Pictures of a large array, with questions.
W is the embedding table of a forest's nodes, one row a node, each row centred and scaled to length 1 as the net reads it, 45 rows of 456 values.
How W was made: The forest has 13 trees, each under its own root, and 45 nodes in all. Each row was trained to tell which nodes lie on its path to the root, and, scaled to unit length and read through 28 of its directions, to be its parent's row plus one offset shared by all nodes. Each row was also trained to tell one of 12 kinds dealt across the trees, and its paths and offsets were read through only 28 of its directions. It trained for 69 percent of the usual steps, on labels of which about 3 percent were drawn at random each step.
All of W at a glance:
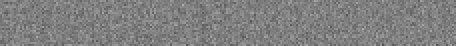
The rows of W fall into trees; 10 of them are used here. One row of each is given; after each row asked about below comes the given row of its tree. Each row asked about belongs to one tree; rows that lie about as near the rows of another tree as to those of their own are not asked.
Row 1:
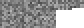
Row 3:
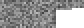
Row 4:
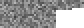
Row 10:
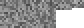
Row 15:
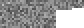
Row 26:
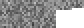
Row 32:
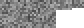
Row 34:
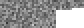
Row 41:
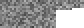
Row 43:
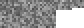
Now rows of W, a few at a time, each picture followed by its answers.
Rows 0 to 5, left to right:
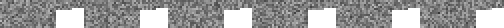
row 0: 43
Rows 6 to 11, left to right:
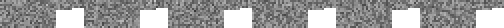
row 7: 32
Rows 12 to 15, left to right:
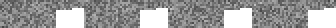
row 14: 10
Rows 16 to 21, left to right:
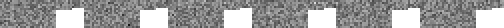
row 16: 32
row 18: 41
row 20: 32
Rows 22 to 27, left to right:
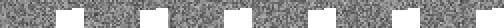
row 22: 43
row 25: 10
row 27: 26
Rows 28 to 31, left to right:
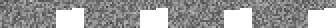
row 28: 41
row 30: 34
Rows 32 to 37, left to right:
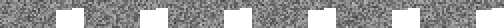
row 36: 41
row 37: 1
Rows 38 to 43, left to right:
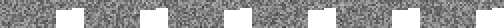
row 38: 4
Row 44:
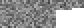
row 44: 34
